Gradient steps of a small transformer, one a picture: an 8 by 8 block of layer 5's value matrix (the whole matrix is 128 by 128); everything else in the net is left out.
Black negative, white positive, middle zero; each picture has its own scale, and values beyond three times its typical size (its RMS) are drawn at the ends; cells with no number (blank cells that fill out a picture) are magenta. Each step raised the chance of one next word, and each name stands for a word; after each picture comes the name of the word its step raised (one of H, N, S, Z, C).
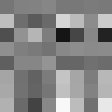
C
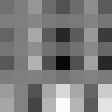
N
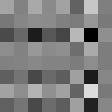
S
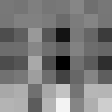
N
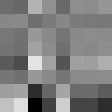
N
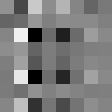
S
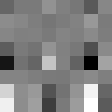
N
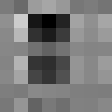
C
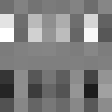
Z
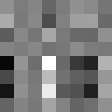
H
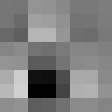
Z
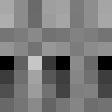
H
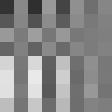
H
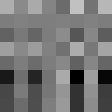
H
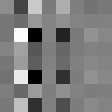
S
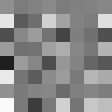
C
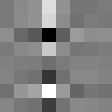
S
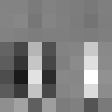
N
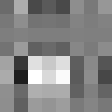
H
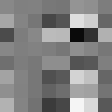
C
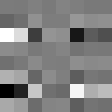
S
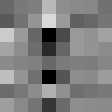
S
